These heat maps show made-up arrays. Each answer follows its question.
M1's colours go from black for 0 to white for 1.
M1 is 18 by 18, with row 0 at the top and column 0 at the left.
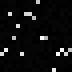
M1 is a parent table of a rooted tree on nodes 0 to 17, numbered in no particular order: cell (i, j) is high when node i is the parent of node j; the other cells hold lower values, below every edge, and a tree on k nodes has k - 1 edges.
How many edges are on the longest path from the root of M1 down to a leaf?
8
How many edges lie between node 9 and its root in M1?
4
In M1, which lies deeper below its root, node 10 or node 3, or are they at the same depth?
the same depth
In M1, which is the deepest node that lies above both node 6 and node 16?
13
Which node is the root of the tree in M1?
12
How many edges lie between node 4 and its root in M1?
7
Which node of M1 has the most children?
13
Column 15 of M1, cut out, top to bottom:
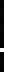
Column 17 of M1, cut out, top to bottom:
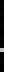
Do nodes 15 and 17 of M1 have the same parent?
yes
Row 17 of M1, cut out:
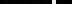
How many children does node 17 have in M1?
1
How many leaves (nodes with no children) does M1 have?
10
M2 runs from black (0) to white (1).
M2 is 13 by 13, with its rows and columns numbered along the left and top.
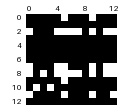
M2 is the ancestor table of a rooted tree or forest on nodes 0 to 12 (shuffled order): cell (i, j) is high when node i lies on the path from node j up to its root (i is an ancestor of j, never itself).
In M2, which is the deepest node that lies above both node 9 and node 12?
11
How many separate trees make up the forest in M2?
2
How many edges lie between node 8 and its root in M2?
0
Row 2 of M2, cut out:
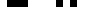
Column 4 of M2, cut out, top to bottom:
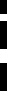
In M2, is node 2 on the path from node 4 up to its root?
yes
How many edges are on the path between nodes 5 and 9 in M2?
1
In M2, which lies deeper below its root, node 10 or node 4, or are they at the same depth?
node 4
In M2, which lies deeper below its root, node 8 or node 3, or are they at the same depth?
node 3
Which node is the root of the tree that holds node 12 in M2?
8
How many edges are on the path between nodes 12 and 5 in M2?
4
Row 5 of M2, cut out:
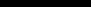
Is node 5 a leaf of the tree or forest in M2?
yes
